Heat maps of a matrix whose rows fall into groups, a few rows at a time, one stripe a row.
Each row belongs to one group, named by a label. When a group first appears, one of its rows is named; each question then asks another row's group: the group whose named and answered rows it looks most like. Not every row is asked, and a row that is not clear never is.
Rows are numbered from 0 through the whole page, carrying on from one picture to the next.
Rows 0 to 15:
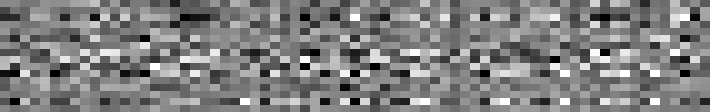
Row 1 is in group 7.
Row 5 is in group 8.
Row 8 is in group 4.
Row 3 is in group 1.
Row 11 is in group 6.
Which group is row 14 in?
8
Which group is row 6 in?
6
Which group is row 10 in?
8
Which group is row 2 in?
7
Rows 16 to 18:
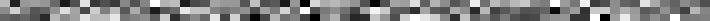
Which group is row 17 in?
4
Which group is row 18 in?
1
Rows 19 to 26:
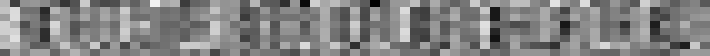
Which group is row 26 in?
6
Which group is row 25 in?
4
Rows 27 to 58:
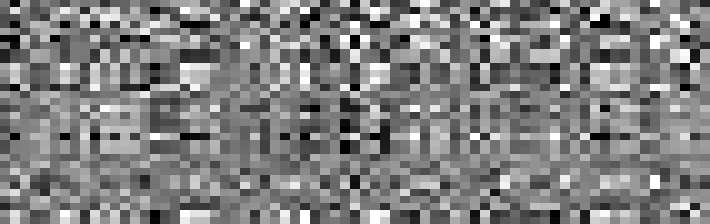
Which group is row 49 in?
7
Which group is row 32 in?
8
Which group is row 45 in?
1
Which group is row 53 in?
8
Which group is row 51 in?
6
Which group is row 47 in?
1
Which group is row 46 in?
7
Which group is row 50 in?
6
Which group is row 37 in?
4
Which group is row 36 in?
4
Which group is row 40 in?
6
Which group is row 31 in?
6
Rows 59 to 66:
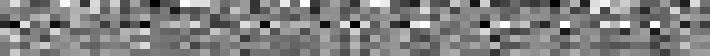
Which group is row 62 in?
8
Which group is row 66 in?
6
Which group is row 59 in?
4
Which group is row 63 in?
6
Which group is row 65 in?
6
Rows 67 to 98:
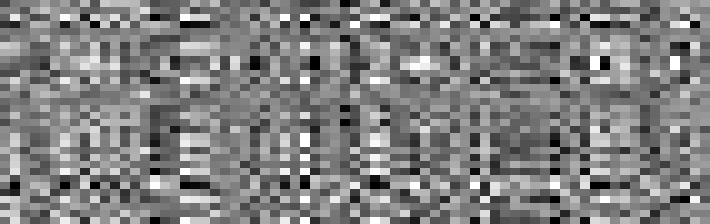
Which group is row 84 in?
1
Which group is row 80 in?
6
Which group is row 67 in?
1
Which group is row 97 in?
6
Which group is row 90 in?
6
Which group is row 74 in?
4
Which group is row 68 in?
6
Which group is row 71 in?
7
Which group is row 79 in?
6
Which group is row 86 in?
4
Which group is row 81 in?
7
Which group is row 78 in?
4
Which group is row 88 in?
6
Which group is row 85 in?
1
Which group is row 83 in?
4
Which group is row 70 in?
7
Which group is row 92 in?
7
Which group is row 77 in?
8
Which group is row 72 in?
1
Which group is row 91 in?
4
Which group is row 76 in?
1
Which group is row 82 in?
1
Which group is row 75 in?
1
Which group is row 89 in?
4
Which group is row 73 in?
4
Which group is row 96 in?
6
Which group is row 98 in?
4
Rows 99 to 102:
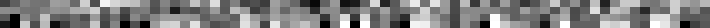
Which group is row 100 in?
1
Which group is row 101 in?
8
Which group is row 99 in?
1
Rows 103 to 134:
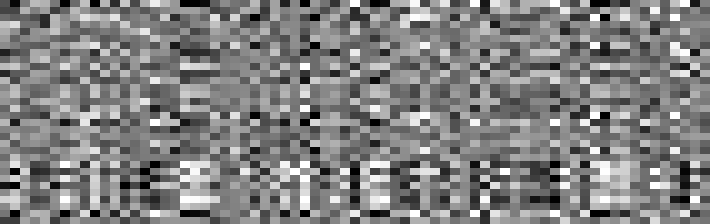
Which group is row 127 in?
8
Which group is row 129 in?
8
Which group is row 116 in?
4
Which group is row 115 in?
4
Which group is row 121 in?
1
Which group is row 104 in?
8
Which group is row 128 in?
4
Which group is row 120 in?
7
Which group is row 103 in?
7
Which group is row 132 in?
4
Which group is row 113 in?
7
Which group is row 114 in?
7
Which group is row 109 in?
1
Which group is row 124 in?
1
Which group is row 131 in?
4
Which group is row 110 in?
7
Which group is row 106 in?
6
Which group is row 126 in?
4
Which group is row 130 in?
4
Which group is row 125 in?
6
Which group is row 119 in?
1
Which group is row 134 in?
8
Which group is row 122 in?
6
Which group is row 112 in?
4
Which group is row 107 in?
6
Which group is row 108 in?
7
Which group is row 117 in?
6
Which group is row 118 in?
4
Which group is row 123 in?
7
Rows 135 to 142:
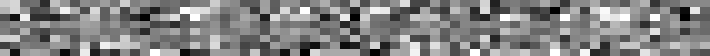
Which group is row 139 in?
8
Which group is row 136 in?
4
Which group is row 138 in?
1
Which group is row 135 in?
6
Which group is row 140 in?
6
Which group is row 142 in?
7
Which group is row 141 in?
1
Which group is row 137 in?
8
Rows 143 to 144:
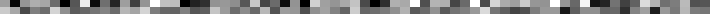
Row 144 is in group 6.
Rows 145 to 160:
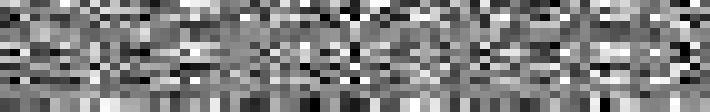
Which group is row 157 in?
7
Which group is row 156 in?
8
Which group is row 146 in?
1
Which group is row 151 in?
4
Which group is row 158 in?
1
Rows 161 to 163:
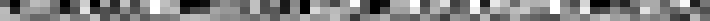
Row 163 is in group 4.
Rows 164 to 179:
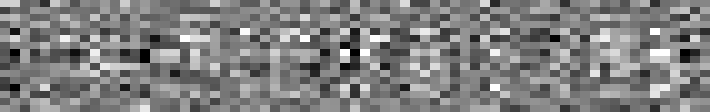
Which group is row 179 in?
6
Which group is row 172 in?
8
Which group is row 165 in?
7
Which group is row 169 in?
4
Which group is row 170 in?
1
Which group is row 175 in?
7
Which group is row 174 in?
1
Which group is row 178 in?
6
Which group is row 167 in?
6
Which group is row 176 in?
8
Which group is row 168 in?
8
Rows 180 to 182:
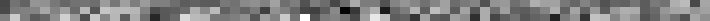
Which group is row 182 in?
4
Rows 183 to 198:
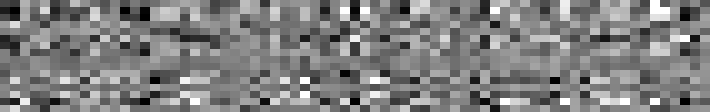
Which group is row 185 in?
8
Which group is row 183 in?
8
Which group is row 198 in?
6
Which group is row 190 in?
8
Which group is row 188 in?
7
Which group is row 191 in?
7
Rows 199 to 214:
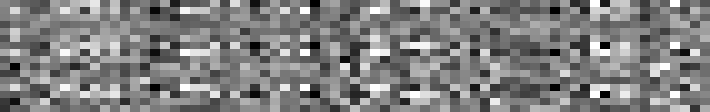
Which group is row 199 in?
1
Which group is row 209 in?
8
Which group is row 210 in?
6
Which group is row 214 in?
7
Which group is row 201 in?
1
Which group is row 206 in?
4
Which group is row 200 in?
4
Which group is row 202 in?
7
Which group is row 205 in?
1
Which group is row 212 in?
1
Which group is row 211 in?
4
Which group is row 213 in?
8
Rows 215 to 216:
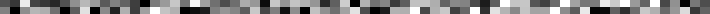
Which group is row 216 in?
7
